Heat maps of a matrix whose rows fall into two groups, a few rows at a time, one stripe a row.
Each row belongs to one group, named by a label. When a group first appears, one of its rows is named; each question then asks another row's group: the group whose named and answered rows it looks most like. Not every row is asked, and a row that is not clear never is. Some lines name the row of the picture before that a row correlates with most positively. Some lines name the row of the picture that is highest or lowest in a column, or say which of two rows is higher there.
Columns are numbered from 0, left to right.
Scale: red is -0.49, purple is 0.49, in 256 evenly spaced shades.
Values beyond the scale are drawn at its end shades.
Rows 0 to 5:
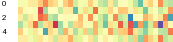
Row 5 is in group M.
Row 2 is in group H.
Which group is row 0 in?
M
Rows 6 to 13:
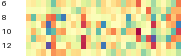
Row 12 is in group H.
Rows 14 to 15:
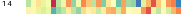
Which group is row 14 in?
H
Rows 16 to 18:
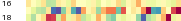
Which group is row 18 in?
M
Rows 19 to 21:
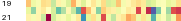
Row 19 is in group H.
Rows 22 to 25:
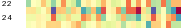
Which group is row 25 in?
M
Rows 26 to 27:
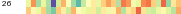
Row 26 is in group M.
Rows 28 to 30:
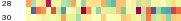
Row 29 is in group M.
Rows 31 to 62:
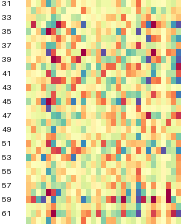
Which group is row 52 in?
M
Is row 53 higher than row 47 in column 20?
No
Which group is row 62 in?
H
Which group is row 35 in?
H
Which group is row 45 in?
H
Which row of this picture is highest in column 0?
53
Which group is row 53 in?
H
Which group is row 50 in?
H
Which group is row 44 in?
H
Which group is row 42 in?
M
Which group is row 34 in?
M
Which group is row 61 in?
H
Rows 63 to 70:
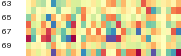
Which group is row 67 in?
H
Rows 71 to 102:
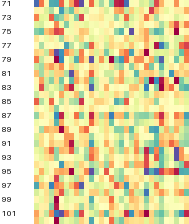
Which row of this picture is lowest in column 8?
71
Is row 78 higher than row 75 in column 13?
No
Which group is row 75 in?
M
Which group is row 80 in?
M
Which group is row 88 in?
H
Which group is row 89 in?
M
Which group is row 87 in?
H
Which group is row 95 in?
M
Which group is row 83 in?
M
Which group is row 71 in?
H
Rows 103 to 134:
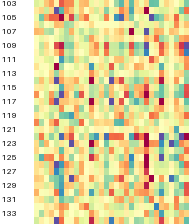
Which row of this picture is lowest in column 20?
122
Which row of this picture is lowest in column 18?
116
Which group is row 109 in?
H
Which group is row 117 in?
H
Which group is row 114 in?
H
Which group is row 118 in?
H
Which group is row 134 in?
H
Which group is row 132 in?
M
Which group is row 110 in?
H
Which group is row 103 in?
M
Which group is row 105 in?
M
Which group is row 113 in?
H
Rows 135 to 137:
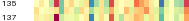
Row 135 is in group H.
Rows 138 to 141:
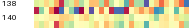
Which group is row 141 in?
H
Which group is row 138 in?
H
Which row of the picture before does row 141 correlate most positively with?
137
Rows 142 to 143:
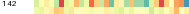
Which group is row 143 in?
M
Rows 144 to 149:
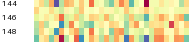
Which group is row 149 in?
H
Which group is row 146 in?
H
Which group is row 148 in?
H
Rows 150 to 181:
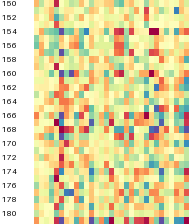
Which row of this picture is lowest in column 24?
154
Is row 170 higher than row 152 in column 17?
Yes
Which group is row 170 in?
M
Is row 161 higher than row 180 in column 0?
No
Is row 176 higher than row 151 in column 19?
No
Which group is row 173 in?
M
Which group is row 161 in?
H
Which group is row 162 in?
M
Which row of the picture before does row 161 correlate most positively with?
146
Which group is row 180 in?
H
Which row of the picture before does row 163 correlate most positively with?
149
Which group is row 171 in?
H
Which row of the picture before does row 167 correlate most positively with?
145
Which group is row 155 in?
H
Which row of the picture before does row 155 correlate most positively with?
148
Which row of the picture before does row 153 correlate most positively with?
146
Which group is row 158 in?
H
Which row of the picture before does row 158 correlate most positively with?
146
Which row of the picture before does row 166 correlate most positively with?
145
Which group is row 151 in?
M
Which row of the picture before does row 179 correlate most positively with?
145
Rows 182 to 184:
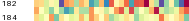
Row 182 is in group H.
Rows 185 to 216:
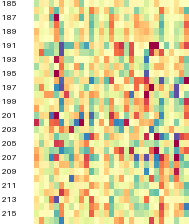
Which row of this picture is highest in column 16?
202
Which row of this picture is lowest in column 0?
202
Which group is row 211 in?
H
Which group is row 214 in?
H
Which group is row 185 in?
H
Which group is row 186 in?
H
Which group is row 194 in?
H
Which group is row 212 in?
M
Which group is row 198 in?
M
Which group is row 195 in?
H
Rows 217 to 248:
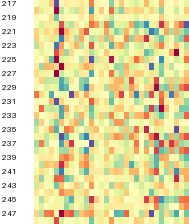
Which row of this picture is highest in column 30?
220
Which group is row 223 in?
H
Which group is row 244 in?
M
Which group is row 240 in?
M
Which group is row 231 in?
H
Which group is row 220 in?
H
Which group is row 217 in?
H
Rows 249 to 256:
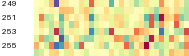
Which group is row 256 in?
M
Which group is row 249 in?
H
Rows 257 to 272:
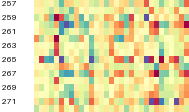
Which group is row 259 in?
H
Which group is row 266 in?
M
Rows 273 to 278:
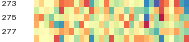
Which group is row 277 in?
M
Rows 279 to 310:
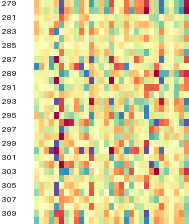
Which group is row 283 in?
H
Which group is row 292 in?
M
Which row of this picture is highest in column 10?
289
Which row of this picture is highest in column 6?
303
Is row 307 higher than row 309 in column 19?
Yes
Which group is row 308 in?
H
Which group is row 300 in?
H
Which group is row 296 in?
M
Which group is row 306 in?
H
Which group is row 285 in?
H
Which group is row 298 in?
M
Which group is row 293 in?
H
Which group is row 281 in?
M
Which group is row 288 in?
H
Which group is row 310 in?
H
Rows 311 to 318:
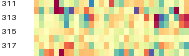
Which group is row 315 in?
M
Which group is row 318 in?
M
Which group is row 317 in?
M
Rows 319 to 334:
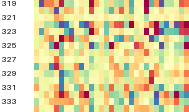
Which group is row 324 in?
M
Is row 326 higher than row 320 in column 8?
Yes
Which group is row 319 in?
M
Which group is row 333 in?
M
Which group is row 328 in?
H
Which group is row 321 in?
H
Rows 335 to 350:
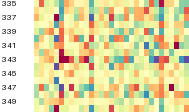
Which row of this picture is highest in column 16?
343
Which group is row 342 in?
M
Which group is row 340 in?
H
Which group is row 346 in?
H
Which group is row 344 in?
H
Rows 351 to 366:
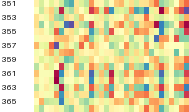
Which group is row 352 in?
H
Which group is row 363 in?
H
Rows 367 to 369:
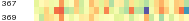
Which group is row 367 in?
H
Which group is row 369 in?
M
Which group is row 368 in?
H
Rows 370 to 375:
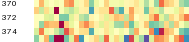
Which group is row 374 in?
M
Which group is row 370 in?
M
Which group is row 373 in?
M
